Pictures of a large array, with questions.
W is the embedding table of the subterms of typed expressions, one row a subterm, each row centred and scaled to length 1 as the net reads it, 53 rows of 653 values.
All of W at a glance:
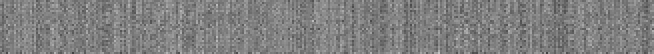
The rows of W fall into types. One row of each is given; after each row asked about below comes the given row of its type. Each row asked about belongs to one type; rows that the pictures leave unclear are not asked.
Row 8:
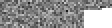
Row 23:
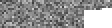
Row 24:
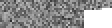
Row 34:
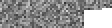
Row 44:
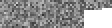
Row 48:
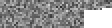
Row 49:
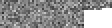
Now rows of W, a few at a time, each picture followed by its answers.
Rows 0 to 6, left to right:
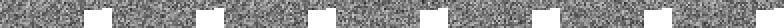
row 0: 34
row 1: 48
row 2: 34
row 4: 23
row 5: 24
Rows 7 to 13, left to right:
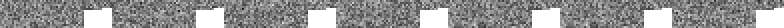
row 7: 49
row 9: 34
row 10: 44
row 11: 44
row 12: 44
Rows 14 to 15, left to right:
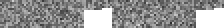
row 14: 23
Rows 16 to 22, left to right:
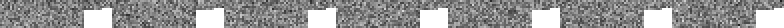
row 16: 49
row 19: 48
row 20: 23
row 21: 8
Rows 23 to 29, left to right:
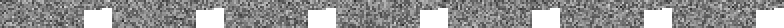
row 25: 24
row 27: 49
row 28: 48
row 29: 48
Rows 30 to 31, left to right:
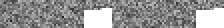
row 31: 24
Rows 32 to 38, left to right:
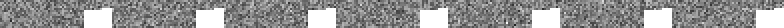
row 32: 24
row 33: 48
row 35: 23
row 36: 23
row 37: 44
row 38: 48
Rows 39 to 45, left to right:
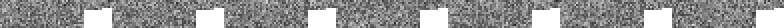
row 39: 44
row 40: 24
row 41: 44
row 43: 44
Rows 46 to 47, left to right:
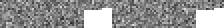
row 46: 24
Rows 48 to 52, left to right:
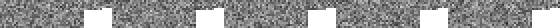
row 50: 49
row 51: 23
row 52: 34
